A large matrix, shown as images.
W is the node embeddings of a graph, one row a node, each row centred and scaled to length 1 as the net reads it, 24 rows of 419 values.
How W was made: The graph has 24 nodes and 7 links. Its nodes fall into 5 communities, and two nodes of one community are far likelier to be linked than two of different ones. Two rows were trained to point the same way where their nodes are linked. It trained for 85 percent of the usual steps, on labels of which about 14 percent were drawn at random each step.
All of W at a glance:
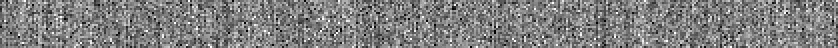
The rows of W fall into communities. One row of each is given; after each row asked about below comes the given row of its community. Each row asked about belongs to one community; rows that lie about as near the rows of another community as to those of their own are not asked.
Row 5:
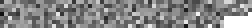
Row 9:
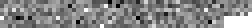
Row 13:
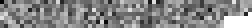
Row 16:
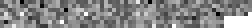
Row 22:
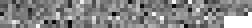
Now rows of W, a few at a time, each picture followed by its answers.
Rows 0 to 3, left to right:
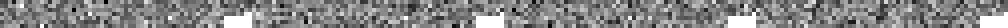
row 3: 16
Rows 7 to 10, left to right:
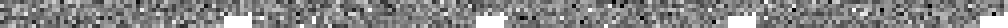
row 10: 9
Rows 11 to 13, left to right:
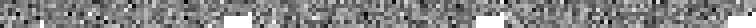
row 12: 5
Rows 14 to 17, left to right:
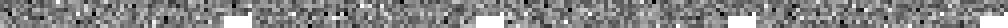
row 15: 9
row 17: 22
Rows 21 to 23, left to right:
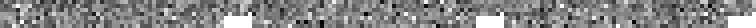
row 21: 13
